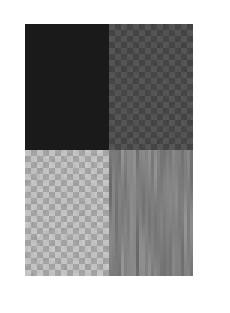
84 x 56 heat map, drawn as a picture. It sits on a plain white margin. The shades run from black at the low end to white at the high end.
It is made of 2 by 2 panels. Panel 1,1: very low, flat. Panel 1,2: low, checkered, faint in contrast. Panel 2,1: high, checkered. Panel 2,2: middling, streaked downward, faint in contrast.
